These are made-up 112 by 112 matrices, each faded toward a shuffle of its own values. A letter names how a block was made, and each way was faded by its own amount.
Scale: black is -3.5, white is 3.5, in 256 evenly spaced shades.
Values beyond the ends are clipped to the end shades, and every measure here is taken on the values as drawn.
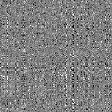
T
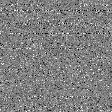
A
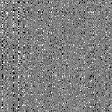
T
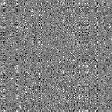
T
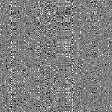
T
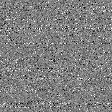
A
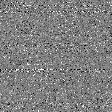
A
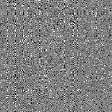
T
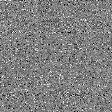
A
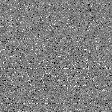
A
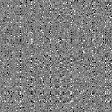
T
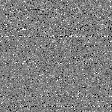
A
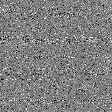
A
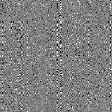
T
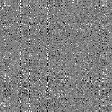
T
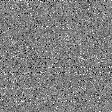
A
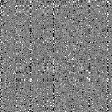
T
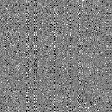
T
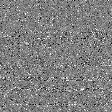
A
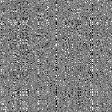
T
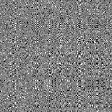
T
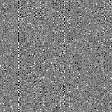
T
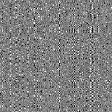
T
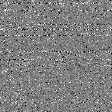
A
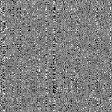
T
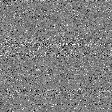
A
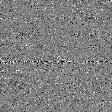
A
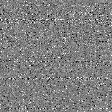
A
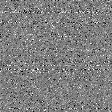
A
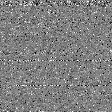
A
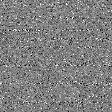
A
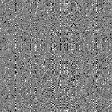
T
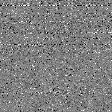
A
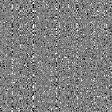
T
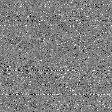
A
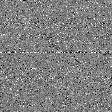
A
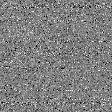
A
